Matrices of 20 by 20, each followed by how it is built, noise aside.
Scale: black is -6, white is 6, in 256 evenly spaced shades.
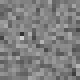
noise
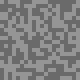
noise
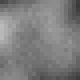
smooth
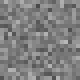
noise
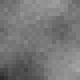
smooth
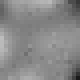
smooth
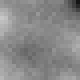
smooth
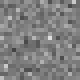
noise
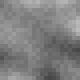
smooth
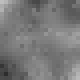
smooth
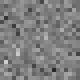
noise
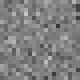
noise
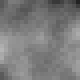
smooth
